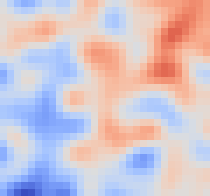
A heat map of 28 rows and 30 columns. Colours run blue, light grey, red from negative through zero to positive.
Slope: up to the top right. Grain: blotchy. Histogram: bell-shaped. Ninth with the highest average: top right. Ninth with the lowest average: bottom left. Lone odd cells: none. Mirror symmetry: none.
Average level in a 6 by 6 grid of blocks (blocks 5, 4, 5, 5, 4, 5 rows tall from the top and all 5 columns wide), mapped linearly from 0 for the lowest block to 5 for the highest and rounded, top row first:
233245 | 324344 | 213443 | 102323 | 213322 | 002123
